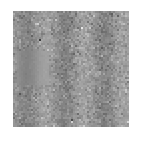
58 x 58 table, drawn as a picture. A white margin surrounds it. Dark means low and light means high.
Odd patch: calmer, in the middle left. Stripes: upright, repeating 3 times. Odd rows or columns: none. Calmest part: middle left.
